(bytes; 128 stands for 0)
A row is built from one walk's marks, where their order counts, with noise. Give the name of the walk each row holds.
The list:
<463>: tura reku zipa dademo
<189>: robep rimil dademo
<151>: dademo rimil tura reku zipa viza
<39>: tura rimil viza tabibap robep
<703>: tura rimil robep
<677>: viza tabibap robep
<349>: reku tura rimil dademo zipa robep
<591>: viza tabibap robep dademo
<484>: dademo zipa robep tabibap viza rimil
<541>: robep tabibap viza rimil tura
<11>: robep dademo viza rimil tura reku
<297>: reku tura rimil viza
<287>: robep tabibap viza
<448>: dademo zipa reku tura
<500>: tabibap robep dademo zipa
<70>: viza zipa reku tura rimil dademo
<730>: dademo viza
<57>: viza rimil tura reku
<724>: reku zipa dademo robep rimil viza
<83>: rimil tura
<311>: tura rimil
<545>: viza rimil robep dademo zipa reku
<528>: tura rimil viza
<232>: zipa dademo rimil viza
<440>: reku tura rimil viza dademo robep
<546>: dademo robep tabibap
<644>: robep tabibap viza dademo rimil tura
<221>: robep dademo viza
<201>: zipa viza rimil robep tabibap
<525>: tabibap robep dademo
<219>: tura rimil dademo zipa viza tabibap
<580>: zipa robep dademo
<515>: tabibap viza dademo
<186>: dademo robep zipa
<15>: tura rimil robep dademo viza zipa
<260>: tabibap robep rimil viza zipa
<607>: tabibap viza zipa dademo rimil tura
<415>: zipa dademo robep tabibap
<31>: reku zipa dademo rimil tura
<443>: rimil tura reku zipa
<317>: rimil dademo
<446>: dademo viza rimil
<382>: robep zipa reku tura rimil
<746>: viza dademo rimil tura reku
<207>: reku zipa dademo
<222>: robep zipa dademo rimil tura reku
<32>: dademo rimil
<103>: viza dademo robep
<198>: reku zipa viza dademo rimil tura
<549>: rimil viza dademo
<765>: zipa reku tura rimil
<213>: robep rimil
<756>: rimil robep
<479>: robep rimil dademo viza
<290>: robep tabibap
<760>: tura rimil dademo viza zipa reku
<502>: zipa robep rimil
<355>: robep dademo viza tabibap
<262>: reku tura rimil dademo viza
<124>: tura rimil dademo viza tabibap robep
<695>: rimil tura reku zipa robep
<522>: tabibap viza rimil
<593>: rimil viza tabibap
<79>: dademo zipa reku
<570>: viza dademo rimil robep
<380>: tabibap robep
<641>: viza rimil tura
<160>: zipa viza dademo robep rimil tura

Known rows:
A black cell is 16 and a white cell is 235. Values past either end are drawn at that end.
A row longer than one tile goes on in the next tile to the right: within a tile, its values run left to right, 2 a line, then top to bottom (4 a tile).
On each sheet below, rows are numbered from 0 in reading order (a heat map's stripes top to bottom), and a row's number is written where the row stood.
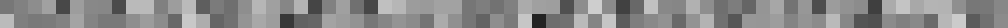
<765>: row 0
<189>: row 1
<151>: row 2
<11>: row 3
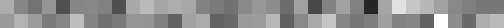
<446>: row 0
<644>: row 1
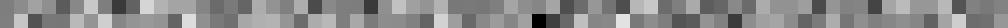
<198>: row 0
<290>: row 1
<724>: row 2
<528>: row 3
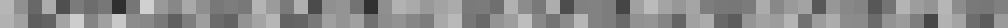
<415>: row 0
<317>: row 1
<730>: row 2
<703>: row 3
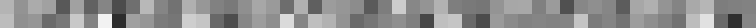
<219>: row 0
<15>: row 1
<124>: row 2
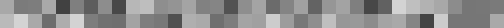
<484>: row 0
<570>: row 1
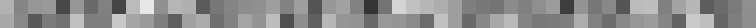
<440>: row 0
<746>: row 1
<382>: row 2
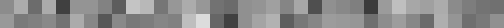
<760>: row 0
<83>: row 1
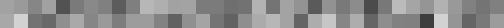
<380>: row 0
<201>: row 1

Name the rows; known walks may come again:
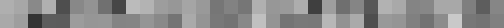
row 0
<189>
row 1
<349>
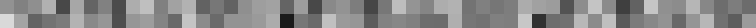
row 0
<448>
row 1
<222>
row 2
<151>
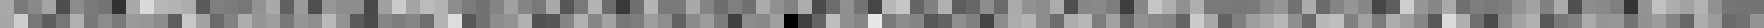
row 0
<549>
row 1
<11>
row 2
<207>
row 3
<724>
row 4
<290>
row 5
<591>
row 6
<83>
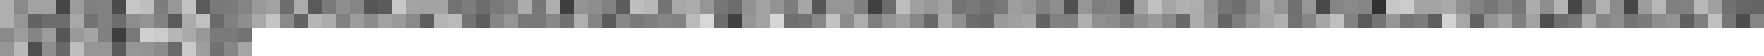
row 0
<297>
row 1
<525>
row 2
<760>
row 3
<32>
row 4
<641>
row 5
<541>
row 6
<695>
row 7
<746>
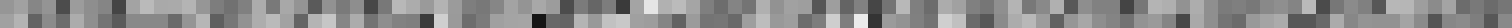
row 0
<57>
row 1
<201>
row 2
<160>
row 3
<219>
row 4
<756>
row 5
<502>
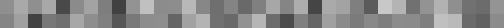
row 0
<443>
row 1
<70>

